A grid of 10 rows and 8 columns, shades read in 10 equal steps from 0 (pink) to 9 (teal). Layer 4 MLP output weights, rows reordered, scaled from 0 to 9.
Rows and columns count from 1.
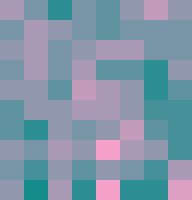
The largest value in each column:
6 9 8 8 6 8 8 7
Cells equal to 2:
3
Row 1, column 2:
5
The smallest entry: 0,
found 2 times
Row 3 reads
4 3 5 4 3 3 5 5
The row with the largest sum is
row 7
